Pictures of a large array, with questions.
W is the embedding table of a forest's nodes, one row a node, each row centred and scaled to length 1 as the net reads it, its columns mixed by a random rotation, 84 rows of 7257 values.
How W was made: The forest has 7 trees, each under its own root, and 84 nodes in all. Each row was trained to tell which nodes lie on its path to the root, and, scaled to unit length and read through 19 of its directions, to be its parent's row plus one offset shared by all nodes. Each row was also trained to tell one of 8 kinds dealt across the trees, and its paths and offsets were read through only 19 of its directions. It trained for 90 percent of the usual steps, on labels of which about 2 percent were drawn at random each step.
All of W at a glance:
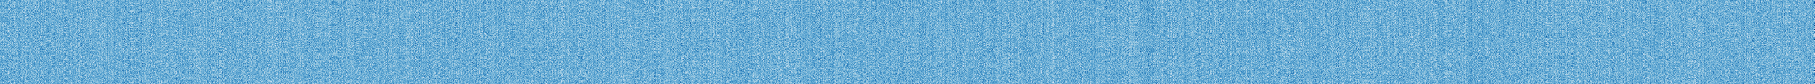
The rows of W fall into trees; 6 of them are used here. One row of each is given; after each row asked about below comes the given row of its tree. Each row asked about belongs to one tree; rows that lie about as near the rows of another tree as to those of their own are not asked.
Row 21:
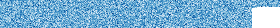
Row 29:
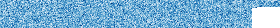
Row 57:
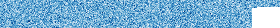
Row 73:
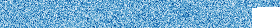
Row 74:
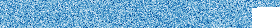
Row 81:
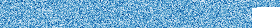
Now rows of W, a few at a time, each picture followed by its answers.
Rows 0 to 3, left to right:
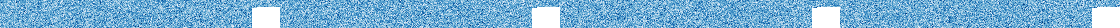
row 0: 81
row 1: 81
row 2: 29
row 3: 74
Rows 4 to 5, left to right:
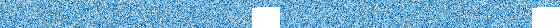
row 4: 57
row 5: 74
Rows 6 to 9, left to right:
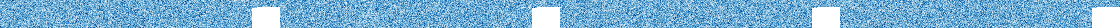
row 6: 81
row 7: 21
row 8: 81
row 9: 81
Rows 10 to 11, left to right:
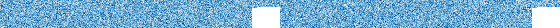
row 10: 74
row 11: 74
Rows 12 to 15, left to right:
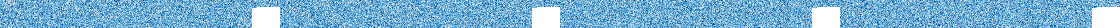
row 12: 57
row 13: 73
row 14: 73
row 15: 21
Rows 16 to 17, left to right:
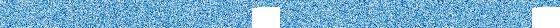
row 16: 74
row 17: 81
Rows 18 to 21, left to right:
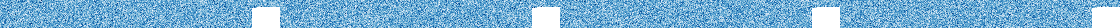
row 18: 21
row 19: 21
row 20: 81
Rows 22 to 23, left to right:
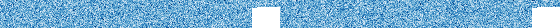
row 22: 74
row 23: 29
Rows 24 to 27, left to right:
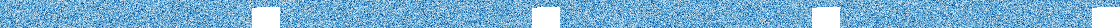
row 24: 57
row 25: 29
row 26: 73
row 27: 74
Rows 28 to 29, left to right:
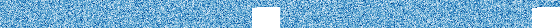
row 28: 73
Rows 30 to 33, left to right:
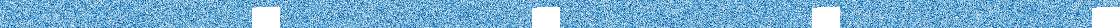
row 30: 73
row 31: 73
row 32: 29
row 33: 57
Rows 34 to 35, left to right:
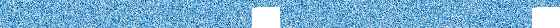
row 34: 57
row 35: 21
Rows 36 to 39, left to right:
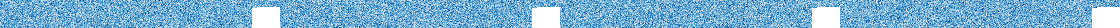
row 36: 73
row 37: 57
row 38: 74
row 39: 29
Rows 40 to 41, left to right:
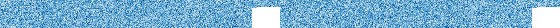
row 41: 74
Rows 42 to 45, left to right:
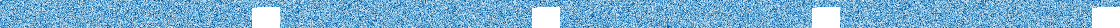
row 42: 81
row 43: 29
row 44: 73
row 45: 29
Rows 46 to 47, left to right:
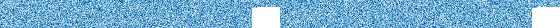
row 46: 81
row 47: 21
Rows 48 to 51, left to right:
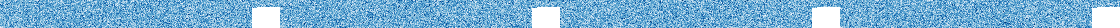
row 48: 74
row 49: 74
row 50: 81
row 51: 74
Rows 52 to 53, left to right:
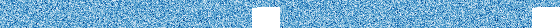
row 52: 74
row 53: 21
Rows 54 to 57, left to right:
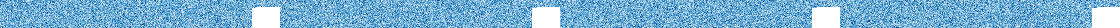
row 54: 21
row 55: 81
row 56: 57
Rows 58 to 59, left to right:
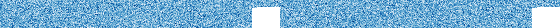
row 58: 57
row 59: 74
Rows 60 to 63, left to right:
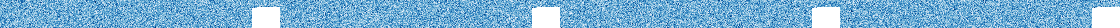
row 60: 21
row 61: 21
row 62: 81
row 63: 57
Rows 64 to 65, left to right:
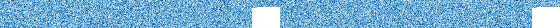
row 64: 73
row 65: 21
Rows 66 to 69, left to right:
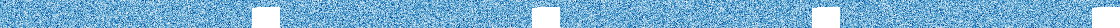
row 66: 57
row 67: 74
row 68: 29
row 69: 81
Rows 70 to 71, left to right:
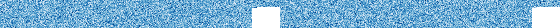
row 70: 29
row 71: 73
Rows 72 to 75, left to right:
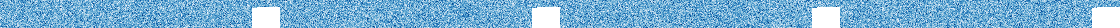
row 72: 73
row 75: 81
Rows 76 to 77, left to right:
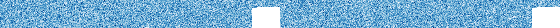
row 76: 21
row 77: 21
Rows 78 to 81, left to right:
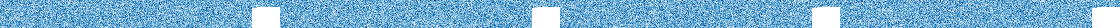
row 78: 74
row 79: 21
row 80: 81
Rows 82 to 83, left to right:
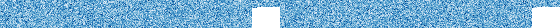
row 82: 29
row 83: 21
